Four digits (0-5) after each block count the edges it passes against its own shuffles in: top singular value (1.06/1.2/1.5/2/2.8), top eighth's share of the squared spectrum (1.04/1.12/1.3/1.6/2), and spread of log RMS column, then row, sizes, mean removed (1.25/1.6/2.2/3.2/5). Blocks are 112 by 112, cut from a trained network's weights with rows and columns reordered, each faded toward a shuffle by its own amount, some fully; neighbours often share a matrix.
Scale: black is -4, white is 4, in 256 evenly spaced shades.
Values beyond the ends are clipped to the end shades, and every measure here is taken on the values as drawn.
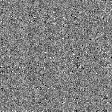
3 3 1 2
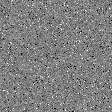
0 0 0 0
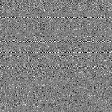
5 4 0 4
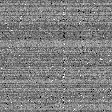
4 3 2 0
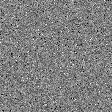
0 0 0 0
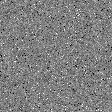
0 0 0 0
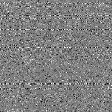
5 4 0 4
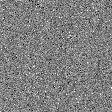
0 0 0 0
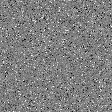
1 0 0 0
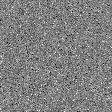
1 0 0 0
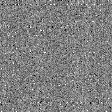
3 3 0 2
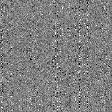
3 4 3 1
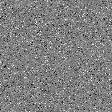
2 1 0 0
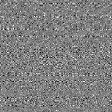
4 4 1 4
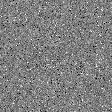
1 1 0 0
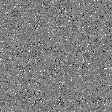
2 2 1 1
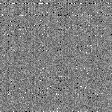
3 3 2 3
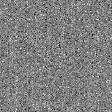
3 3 1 2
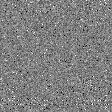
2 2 0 1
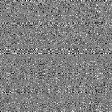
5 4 0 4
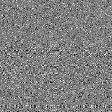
4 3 0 3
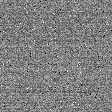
2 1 0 0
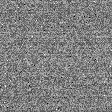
2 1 0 0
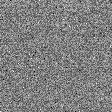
1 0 0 0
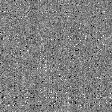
2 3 1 2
